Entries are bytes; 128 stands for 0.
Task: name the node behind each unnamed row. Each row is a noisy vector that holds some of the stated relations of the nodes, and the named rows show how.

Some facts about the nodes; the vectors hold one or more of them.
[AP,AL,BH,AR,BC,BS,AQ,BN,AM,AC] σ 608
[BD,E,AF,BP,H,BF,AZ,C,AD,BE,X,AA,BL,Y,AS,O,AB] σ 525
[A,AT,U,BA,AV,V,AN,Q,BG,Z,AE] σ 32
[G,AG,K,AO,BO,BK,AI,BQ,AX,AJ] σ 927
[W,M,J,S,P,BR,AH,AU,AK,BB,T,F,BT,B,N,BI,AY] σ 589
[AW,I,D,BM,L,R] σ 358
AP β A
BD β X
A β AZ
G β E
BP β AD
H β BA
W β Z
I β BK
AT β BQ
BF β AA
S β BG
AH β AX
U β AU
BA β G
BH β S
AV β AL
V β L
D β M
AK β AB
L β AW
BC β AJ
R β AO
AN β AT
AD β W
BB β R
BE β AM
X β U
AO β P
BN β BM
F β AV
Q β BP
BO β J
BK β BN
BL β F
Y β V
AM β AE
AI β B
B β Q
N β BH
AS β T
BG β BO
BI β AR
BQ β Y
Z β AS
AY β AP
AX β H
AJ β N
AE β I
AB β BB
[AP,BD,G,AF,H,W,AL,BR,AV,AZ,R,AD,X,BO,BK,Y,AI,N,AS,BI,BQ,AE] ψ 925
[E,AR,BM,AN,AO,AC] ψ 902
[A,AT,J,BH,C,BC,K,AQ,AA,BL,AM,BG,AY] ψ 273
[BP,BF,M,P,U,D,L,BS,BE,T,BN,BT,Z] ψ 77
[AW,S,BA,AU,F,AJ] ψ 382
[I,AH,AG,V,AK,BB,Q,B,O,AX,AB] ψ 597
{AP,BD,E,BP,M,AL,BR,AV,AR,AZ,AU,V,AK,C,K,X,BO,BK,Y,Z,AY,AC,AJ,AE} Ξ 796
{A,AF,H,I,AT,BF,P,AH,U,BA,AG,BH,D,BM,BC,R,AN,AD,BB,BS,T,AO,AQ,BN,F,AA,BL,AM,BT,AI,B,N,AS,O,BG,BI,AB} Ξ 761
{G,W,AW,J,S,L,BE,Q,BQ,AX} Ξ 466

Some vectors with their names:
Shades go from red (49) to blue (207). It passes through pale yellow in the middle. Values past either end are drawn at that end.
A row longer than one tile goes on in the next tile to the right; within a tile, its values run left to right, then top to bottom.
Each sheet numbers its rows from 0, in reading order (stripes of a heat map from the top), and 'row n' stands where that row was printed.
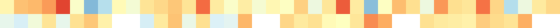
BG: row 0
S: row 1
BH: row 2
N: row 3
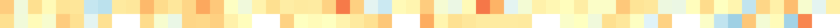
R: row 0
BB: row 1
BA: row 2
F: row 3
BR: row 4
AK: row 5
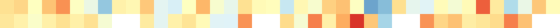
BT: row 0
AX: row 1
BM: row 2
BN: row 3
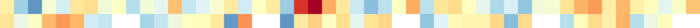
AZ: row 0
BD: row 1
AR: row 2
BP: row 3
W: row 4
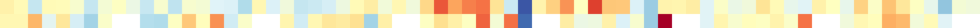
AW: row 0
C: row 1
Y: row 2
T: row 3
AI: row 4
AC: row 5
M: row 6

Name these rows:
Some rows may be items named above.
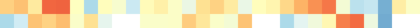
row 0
J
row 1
BR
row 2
AA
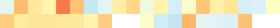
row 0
N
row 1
V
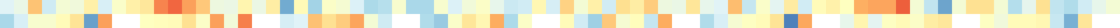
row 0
BD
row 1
B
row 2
E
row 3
C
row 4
AK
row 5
BD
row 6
U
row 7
L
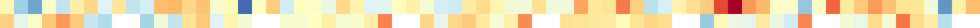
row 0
AZ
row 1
Z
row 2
AC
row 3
BK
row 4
N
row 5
BI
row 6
AS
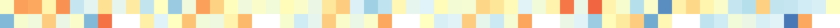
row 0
Q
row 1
AV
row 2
K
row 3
AE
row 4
BF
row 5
BE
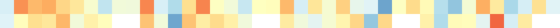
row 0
AU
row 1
A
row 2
D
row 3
BL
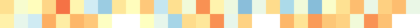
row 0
AT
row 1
AN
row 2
AL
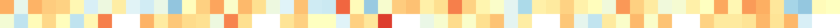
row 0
BO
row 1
AL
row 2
BC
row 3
AD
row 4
AH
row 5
P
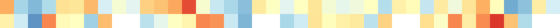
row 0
AY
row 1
AA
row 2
X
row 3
BM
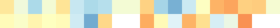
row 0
L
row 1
AP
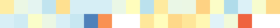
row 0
BE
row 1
AJ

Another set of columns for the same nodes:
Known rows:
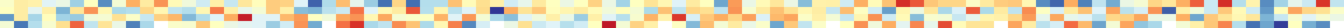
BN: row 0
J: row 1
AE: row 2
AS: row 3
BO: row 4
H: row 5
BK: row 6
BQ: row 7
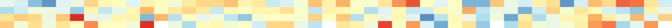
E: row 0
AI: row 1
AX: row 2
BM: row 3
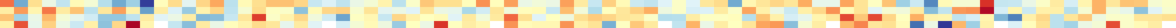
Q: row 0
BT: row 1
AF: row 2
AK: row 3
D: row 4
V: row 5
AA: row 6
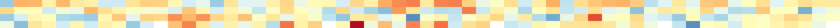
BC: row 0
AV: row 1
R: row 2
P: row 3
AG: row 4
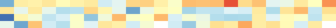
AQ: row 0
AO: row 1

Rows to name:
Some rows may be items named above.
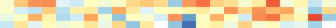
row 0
AN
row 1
N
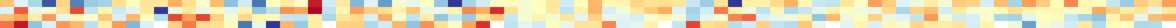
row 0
AE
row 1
V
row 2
BP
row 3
BF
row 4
AW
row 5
U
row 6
BC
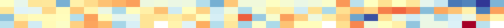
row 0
D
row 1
K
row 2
W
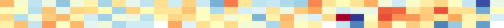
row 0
BE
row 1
AP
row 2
S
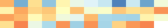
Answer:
Z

